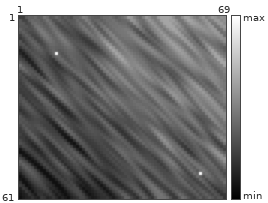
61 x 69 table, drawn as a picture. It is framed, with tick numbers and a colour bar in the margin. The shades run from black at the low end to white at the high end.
Lone odd cells: 2, each higher than its neighbours. Slope: up to the top right. Odd rows or columns: none. Histogram: bell-shaped. Ninth with the lowest average: bottom left. Grain: diagonal, down to the right. Ninth with the highest average: top right.
